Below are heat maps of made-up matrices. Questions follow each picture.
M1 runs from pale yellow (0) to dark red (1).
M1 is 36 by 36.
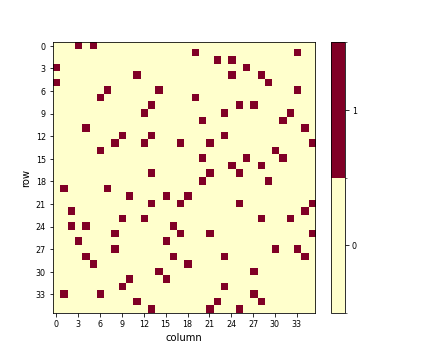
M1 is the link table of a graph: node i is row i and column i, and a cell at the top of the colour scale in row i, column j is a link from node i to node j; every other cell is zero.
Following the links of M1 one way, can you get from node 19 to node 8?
yes
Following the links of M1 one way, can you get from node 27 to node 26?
no
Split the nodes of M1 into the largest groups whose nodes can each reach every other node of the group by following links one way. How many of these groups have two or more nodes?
2
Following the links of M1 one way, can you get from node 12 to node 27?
yes
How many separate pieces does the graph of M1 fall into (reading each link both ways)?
2
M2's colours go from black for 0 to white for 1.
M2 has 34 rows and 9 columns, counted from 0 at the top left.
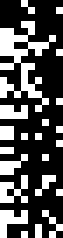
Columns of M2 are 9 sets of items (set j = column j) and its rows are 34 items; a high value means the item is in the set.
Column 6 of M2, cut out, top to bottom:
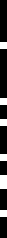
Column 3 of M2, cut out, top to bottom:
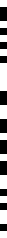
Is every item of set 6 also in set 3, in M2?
no
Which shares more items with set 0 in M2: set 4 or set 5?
set 5
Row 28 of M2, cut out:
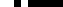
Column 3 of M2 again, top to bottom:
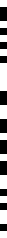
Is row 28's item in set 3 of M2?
yes
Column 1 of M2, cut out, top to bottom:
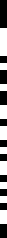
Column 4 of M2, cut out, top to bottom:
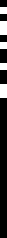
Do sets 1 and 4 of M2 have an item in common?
yes
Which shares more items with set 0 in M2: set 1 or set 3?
set 1
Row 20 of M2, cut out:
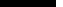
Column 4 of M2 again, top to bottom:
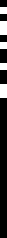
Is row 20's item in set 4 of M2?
no
